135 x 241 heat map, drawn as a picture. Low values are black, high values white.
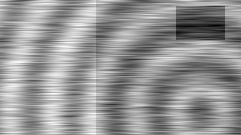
Neither half mirrors the other. In the top right lies a patch that is lower than the rest. A vertical seam about 40% of the way across splits the table, and the left part is higher. The top right is the ninth with the lowest average. Rings spread out from the bottom right. Overall the values sit about 60% of the way up the scale.
